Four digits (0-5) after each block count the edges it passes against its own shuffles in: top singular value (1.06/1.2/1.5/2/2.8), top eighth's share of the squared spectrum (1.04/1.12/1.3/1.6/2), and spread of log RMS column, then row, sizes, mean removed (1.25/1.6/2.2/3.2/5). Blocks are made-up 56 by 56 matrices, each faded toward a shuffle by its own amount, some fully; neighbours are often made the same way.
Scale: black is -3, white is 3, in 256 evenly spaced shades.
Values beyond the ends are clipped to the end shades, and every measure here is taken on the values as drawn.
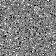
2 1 0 0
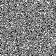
1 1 0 0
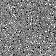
0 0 0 0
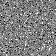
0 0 0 0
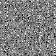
1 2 2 0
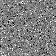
0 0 0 0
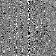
2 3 3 0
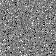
0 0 0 0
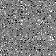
3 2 1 1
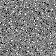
1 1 0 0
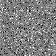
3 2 0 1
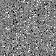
2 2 1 0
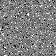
2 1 0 1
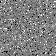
0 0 0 0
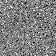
0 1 0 0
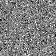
0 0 1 0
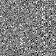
1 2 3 0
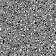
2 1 0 0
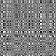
5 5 4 4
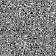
2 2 0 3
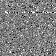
2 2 0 1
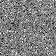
0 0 0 0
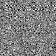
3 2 0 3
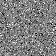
1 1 0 0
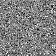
2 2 0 2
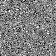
0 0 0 1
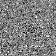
2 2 0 2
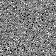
1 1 0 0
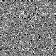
2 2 0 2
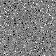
1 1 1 0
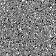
0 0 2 0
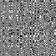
4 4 3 2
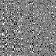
4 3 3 2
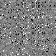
3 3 1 1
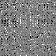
4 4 3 2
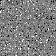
3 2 1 0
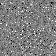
0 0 0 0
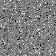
1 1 1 0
